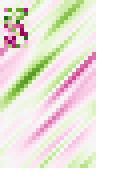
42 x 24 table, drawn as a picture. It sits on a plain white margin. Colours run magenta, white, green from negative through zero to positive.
On average the colour sits 50% of the way up the scale. The grain runs diagonally up to the right. In the top left lies a patch that is rougher than the rest. The bottom left is the smoothest part. Values change most from cell to cell in the top left.
